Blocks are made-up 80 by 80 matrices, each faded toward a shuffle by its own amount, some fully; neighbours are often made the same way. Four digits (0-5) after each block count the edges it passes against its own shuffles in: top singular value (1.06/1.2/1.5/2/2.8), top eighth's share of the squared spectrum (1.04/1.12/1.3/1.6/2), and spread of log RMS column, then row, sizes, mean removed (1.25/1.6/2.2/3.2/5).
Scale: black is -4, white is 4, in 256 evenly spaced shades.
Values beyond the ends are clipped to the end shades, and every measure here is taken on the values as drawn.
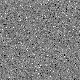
0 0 0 0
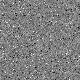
0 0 0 0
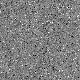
0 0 0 0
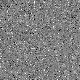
2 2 0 0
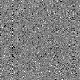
4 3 2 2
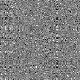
4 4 2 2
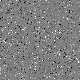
2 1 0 0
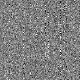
2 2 3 0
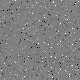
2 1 0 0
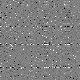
4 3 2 2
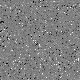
0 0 0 0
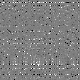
5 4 2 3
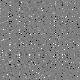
4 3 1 1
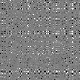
5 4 2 3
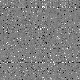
4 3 1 1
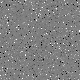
0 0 0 0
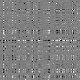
5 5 3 3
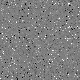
2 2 0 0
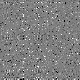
4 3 1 1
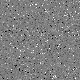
1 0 0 1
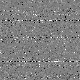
3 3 0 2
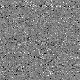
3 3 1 2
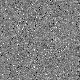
0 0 1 0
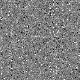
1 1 2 0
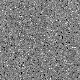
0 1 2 0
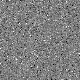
0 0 1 0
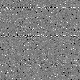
4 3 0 2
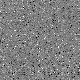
2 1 0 0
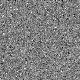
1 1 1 0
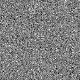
2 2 2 0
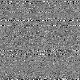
2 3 0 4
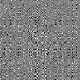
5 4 3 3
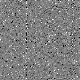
3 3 1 0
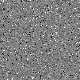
3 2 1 1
